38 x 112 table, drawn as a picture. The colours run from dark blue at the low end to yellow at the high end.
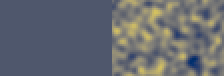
It is made of 1 by 2 panels. Panel 1,1: low, flat. Panel 1,2: middling, blotchy, strong in contrast.
